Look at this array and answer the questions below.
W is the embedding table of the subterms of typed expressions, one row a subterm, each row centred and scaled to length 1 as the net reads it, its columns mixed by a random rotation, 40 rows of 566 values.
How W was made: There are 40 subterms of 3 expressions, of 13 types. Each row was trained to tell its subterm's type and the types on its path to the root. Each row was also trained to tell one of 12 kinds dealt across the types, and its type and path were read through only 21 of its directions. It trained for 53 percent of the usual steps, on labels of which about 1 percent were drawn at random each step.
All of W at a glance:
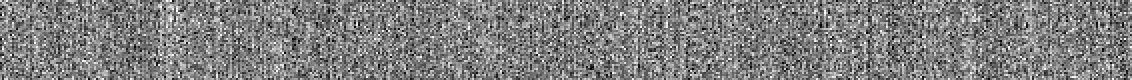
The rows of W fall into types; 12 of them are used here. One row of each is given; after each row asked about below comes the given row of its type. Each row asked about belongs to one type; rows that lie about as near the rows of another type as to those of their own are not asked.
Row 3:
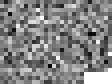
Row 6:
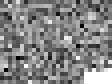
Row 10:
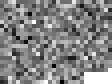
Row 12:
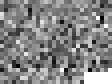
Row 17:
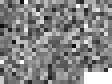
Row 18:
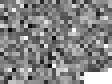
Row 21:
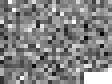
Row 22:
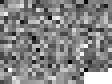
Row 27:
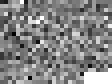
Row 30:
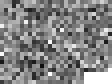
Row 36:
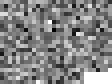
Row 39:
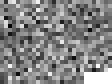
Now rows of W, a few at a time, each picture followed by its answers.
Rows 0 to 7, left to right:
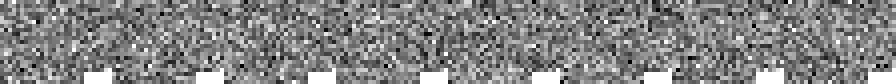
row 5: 22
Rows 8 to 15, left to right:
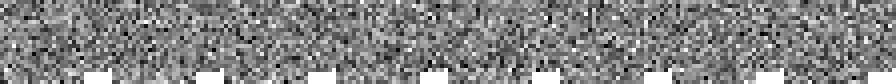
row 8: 10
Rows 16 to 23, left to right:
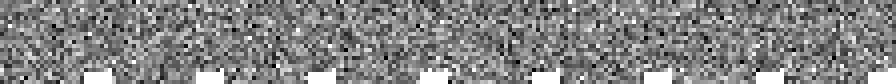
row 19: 6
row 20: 22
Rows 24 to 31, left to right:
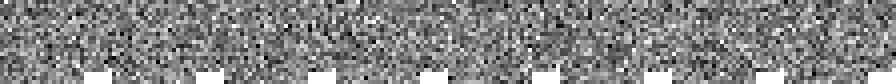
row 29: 12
